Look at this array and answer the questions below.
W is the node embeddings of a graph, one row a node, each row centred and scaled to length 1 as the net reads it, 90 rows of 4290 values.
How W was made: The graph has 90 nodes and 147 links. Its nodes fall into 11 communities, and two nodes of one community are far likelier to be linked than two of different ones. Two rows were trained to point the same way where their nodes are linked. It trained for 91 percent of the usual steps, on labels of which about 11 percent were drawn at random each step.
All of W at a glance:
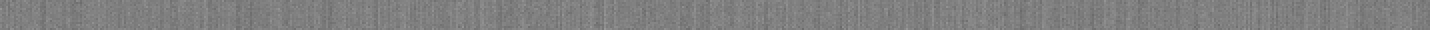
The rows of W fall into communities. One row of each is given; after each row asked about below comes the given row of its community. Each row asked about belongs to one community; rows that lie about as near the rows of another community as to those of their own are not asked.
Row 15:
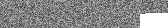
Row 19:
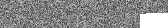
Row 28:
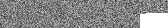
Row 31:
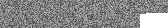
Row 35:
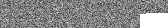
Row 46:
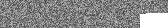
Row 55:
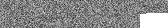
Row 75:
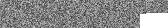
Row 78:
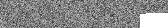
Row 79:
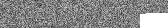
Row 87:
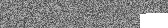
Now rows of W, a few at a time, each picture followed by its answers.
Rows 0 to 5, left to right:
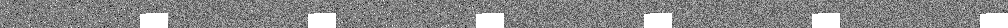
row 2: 31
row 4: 75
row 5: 35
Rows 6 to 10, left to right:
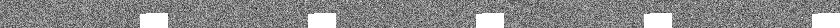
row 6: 46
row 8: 55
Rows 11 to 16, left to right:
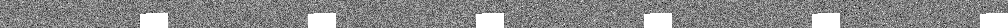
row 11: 19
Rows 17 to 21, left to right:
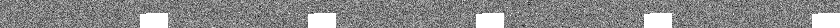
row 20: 35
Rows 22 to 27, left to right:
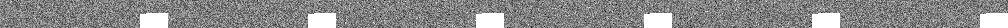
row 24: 87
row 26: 87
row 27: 28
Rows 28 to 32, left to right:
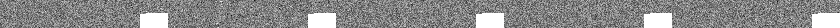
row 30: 28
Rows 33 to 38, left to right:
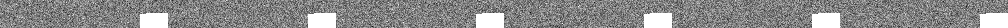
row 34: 75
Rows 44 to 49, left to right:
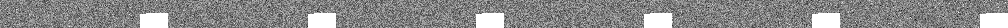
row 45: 78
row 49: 46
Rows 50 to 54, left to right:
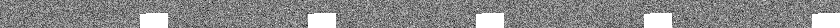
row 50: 87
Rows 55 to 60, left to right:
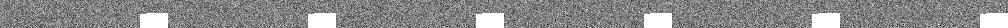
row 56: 28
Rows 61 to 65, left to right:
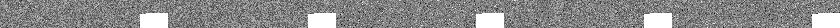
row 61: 46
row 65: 87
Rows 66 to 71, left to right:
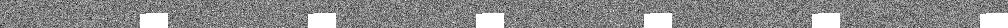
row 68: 55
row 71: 55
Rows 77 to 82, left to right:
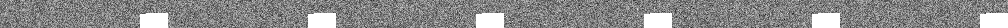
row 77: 75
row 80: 31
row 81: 79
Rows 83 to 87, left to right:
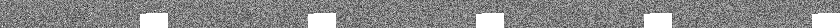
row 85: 15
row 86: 46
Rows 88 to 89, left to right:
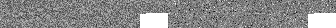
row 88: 35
